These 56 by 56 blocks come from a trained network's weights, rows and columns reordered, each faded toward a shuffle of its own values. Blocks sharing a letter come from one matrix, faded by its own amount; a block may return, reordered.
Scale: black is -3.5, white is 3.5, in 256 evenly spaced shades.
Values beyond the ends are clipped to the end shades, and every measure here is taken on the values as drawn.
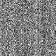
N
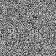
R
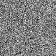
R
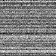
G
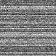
G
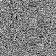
R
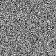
R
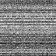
G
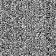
N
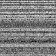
G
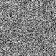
R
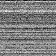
G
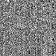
N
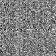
N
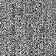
N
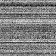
G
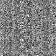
N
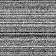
G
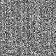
N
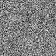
R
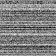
G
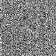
N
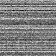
G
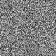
R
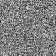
R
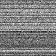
G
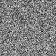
R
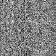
N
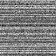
G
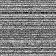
G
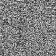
R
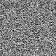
R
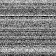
G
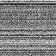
G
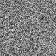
R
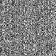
N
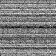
G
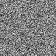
R
